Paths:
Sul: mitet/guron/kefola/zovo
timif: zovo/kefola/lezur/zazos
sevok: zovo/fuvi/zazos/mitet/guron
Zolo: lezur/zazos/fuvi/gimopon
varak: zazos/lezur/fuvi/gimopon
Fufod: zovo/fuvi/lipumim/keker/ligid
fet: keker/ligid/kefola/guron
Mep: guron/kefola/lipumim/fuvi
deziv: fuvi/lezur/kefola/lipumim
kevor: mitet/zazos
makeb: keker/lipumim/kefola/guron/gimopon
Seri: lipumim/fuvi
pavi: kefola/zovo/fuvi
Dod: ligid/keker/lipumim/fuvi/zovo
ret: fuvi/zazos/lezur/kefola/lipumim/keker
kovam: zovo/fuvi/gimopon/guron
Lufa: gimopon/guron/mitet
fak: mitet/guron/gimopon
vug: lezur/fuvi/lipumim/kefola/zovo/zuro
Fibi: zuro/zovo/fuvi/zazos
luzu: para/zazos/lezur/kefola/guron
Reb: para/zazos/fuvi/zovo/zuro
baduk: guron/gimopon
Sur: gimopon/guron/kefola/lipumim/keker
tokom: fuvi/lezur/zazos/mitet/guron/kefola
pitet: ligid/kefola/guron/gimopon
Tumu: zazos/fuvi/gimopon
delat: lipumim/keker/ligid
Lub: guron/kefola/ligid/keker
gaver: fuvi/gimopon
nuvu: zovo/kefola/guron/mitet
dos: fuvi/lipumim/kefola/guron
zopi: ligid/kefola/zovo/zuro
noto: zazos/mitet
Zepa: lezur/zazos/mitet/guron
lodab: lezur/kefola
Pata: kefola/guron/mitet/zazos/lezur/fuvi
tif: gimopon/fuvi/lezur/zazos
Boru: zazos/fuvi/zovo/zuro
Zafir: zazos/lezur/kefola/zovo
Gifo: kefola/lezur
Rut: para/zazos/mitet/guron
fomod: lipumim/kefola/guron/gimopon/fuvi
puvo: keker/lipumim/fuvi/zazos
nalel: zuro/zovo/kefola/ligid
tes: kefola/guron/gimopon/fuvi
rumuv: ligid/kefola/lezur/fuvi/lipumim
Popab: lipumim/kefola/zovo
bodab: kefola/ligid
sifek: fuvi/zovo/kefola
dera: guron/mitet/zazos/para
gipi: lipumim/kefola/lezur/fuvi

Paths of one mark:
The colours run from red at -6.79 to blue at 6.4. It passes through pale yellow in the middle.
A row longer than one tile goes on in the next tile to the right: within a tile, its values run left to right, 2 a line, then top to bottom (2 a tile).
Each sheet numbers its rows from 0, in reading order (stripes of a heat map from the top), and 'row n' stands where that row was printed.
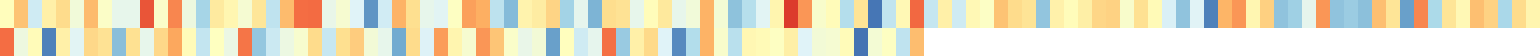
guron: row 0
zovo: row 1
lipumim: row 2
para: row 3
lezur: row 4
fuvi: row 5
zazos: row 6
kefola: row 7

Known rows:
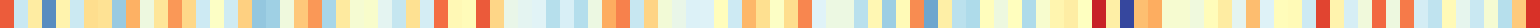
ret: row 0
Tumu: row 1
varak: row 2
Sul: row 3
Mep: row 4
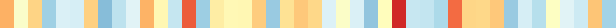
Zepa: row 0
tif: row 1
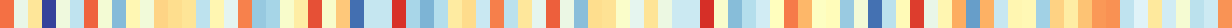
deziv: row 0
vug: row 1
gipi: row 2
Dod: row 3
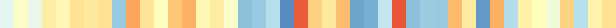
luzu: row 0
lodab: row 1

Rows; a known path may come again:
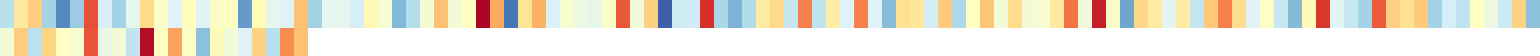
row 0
Gifo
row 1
kevor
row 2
vug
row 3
dera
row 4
tif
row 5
baduk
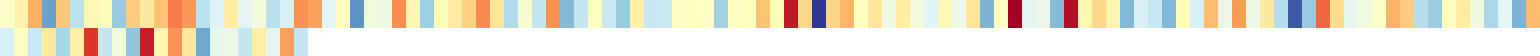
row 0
Dod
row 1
gaver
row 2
fak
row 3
Sur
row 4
timif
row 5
Lufa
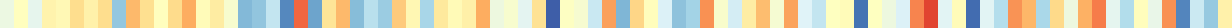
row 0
luzu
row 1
bodab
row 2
Pata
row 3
sifek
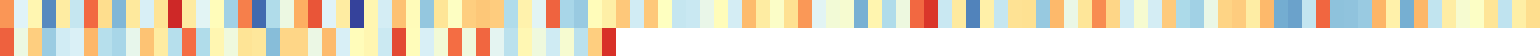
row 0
dos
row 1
tokom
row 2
Zafir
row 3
ret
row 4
lodab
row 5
Zolo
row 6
Mep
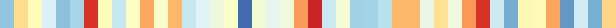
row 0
tes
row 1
sevok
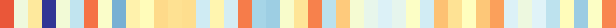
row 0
deziv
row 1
varak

